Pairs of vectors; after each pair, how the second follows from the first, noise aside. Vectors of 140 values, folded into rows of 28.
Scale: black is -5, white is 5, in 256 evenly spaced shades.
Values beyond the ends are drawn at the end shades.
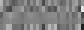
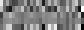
scaled up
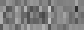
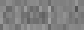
shrunk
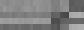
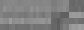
shrunk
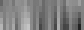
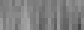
shrunk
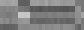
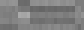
shrunk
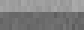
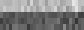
scaled up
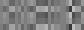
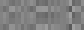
shrunk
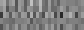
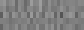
shrunk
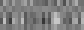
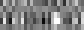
scaled up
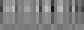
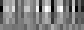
scaled up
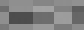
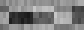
scaled up
